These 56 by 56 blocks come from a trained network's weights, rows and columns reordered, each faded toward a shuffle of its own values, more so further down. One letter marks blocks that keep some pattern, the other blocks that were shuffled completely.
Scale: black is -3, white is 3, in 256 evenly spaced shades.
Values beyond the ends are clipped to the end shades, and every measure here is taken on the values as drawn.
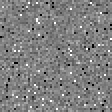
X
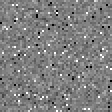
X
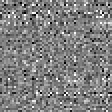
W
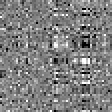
W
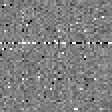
W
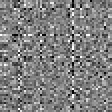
W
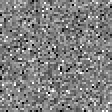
X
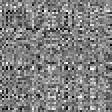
W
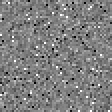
X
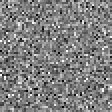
X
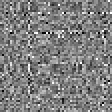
W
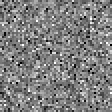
X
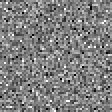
X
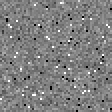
X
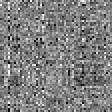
W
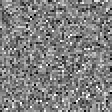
X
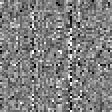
W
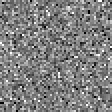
X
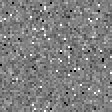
X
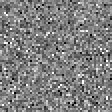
X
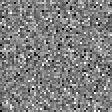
X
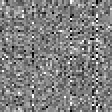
W
